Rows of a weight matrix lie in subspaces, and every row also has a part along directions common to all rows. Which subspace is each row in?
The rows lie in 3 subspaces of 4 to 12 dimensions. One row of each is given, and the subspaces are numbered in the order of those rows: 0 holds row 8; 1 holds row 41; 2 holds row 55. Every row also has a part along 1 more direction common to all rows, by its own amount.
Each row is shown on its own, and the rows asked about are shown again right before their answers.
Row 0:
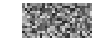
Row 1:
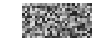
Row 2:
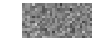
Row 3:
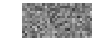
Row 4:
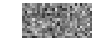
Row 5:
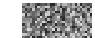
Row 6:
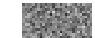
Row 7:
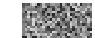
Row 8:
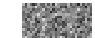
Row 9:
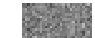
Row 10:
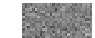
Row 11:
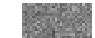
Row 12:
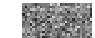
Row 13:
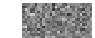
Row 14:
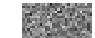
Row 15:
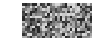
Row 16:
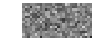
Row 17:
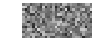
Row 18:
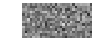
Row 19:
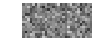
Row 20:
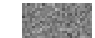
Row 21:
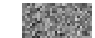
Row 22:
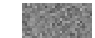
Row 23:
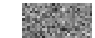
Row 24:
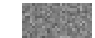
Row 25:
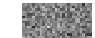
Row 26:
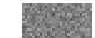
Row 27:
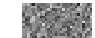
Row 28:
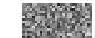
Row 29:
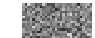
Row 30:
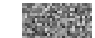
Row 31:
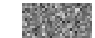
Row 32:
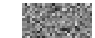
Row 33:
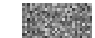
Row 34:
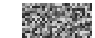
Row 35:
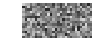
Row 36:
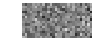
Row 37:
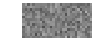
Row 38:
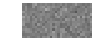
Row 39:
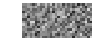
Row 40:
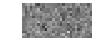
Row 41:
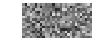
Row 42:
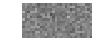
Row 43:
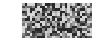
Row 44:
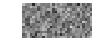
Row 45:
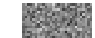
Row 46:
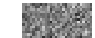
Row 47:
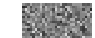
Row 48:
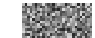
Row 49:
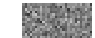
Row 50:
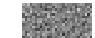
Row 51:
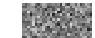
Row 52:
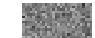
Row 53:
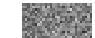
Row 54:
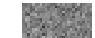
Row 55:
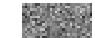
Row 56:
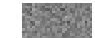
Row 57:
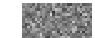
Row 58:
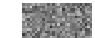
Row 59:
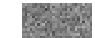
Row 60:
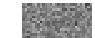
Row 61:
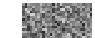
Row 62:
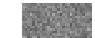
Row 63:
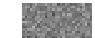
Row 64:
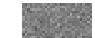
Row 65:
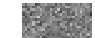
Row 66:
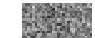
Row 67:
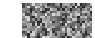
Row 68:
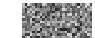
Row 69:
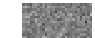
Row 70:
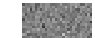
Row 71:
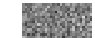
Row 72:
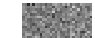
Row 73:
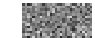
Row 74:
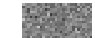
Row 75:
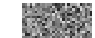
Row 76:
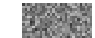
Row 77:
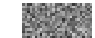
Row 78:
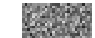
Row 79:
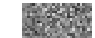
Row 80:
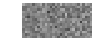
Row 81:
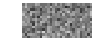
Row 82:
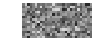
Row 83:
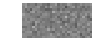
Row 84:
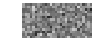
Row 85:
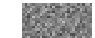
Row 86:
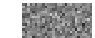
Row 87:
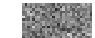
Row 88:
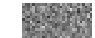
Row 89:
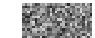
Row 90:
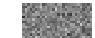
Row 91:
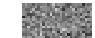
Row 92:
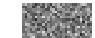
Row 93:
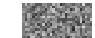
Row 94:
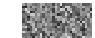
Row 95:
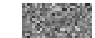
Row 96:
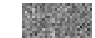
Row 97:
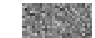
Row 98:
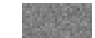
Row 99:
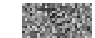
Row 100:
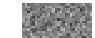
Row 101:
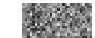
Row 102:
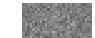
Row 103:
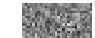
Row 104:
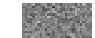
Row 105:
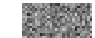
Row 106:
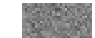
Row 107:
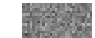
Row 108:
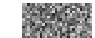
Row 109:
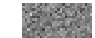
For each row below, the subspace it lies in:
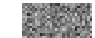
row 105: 2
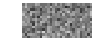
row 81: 2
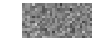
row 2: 0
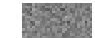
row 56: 2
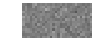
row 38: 2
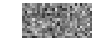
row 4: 2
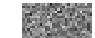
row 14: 2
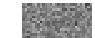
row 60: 1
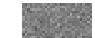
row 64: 2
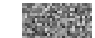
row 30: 2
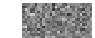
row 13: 1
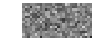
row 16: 0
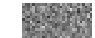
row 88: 0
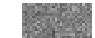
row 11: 2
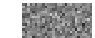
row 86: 0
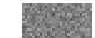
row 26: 1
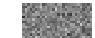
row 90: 1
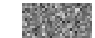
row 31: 0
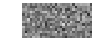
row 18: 0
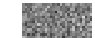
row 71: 2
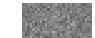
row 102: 0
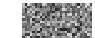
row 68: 1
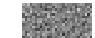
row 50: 0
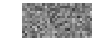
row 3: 2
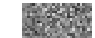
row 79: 2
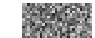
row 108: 0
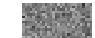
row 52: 1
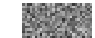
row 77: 1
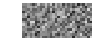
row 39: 0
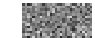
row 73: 1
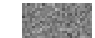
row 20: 1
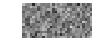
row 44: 0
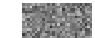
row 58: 0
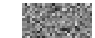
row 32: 1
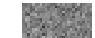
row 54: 0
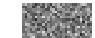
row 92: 2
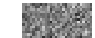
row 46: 0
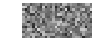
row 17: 1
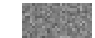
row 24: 0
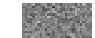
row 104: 2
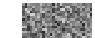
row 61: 1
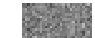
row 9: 0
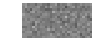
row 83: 2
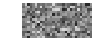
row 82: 1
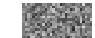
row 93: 2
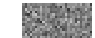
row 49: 0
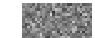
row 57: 1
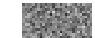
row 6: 1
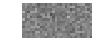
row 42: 0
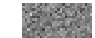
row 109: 2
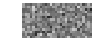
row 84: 2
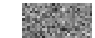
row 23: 1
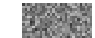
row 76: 0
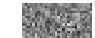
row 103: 0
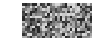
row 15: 0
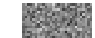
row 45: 1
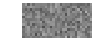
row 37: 0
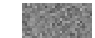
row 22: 0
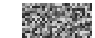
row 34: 0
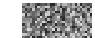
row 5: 0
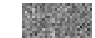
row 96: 2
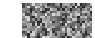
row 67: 0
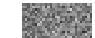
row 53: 0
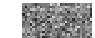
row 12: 2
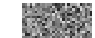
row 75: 0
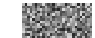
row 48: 1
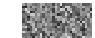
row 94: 1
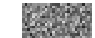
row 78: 2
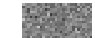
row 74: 0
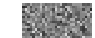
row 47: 1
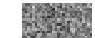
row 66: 2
